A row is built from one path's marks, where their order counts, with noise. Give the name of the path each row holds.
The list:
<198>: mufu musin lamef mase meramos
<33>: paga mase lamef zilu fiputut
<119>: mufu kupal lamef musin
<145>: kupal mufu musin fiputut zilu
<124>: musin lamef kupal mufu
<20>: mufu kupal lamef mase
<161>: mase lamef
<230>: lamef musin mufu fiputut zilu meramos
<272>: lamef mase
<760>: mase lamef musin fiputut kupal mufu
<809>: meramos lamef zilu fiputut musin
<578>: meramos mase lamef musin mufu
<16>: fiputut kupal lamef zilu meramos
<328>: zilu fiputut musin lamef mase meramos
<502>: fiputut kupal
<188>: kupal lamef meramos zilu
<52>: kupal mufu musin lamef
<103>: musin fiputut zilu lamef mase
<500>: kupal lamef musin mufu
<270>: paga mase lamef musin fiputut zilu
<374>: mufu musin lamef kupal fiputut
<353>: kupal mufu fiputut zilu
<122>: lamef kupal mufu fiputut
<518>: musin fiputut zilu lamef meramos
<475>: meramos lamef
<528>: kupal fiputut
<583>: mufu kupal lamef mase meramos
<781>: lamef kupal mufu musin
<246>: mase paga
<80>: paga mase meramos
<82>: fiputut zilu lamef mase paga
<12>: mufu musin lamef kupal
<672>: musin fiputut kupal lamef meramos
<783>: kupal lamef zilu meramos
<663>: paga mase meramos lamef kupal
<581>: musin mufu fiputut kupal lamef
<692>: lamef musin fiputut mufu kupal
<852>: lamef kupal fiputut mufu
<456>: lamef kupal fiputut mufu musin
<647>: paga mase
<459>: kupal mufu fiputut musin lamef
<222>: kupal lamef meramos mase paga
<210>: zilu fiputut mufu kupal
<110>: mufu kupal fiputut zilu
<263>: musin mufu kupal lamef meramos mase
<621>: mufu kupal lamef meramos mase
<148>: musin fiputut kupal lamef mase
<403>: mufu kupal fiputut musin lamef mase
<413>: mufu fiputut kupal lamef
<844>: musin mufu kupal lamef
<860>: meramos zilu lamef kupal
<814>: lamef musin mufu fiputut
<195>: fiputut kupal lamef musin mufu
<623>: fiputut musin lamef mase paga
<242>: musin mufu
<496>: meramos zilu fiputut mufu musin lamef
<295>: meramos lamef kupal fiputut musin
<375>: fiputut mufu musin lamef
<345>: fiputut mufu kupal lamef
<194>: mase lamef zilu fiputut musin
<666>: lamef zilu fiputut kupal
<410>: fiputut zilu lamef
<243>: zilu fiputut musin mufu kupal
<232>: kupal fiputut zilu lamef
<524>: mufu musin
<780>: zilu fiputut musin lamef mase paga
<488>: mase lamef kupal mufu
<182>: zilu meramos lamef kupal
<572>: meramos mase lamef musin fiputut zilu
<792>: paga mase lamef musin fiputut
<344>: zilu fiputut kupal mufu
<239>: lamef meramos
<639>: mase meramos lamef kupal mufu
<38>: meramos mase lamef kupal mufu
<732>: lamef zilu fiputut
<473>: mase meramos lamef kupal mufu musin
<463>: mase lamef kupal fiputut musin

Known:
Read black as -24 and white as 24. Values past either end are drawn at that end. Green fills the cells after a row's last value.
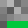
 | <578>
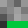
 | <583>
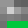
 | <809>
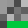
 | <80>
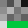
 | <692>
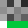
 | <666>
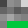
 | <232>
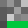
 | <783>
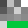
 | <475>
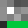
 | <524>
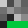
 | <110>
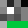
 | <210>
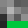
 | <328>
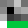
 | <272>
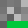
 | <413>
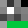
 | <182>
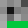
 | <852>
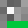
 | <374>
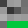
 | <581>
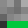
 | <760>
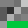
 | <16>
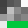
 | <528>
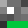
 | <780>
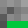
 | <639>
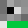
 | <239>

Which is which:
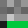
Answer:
<500>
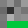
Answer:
<195>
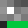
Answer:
<119>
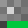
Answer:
<222>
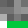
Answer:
<122>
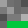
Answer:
<344>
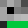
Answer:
<124>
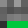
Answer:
<353>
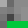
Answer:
<20>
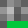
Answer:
<473>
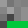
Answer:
<403>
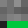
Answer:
<145>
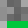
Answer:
<33>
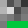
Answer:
<663>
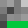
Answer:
<488>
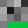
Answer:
<263>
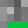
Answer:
<792>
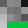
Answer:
<781>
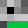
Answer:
<242>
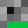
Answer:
<148>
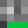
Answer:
<463>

